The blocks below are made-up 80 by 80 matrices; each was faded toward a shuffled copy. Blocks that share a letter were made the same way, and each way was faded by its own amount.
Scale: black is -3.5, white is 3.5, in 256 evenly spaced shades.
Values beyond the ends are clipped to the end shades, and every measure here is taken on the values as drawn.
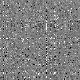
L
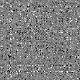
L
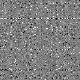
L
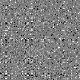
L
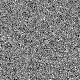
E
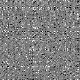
L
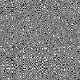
L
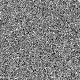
E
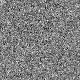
E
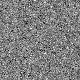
E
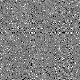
L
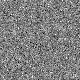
E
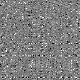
L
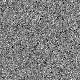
E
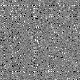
L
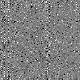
L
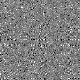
L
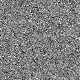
E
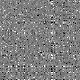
L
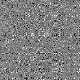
L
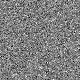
E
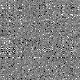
L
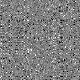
L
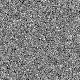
E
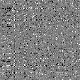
L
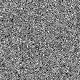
E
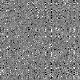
L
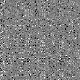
L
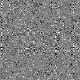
L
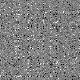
L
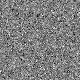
E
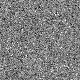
E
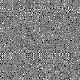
L
